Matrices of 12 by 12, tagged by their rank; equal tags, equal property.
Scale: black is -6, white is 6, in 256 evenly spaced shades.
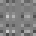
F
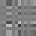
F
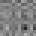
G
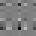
F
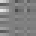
F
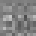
G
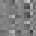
G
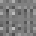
G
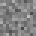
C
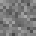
C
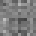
G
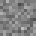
C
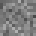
C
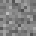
C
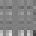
F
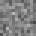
C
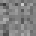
G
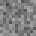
C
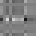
F
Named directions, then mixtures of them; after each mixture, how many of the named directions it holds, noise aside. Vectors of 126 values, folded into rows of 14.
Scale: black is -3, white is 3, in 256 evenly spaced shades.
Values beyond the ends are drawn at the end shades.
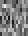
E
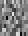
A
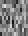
one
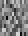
one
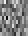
two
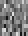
two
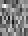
one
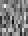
two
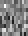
two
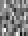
two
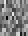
one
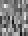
two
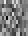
two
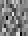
one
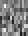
two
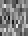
one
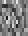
two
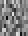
one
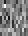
one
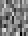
two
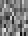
two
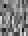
two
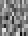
two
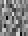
one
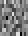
one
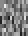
two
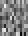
two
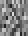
one
